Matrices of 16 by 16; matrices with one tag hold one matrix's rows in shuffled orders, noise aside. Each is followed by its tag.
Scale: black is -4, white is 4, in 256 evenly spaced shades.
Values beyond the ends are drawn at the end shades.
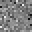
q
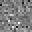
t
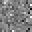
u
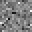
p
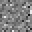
u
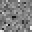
p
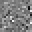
u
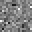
p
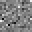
p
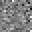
u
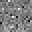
t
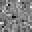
p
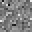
p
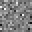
q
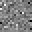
q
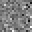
u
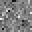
p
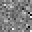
u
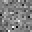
t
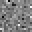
p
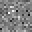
t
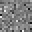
q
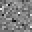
p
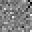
u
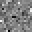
p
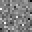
q
